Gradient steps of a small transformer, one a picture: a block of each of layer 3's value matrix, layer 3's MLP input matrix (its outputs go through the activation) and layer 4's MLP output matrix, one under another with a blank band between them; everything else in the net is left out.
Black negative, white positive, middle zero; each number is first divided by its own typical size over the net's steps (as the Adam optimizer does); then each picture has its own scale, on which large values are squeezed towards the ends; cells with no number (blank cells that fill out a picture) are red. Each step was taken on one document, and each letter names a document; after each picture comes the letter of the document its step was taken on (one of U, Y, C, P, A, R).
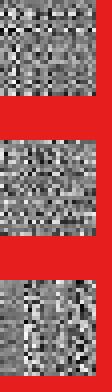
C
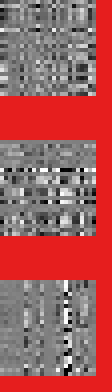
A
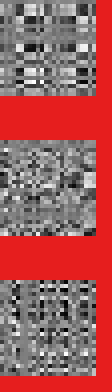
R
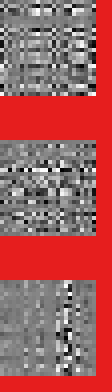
A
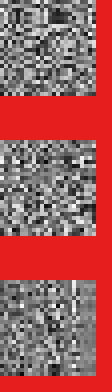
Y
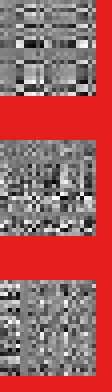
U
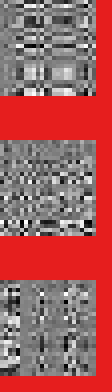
U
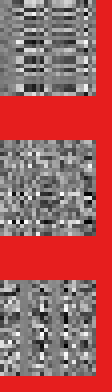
U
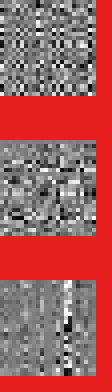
A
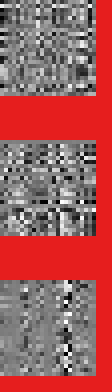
A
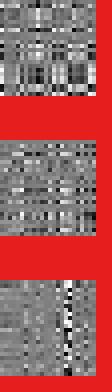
A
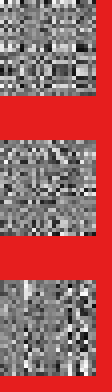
C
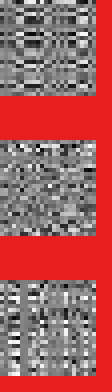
U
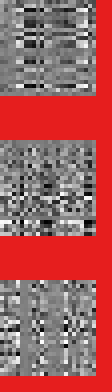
U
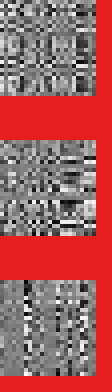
C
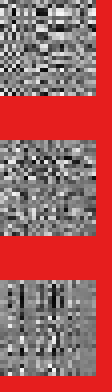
Y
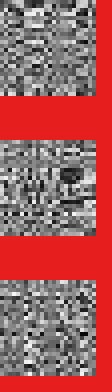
C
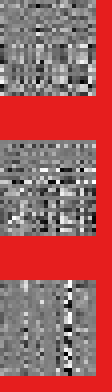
A
